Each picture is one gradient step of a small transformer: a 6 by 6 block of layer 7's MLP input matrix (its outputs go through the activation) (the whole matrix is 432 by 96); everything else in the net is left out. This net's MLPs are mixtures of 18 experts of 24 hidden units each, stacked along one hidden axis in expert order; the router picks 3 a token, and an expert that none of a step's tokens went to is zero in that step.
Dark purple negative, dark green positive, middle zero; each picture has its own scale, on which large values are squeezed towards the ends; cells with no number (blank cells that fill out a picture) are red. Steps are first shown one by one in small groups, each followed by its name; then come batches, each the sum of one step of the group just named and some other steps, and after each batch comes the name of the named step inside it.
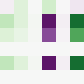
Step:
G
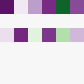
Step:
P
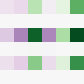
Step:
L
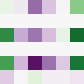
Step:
L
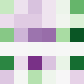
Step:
L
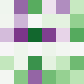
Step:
L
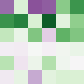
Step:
L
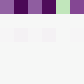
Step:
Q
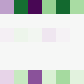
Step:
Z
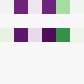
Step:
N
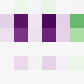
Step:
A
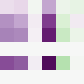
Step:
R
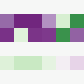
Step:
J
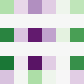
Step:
N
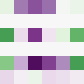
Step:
Q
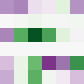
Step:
Q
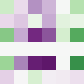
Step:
R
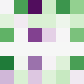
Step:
Z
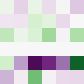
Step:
Q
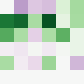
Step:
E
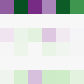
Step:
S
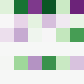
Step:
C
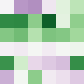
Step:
E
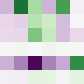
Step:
S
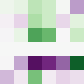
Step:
C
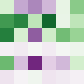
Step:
E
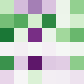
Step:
E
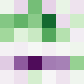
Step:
E
